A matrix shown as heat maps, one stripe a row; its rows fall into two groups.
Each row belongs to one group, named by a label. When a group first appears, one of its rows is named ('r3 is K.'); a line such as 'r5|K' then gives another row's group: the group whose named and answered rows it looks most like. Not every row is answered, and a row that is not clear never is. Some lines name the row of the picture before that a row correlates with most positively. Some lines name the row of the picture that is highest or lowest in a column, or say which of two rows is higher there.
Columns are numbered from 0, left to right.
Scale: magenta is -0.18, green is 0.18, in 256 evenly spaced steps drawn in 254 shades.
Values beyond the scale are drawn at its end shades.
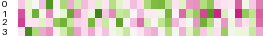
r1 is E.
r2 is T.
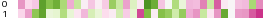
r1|T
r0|T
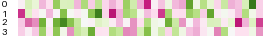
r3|T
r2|T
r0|E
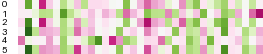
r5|E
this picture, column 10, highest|4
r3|E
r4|E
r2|E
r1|T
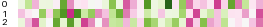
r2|T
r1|T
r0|T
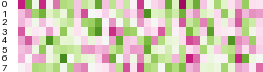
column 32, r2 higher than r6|No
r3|E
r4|T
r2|E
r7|T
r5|T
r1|T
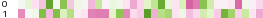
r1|T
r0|T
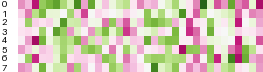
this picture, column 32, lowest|0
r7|T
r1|T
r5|E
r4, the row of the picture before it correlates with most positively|1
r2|T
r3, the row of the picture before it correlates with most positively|0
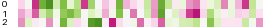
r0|T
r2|E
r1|T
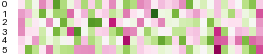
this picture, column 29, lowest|4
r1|T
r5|E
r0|E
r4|T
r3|T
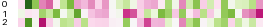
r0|E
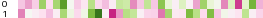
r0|T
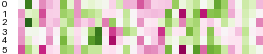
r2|E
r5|E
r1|E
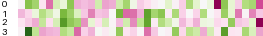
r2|T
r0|E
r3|E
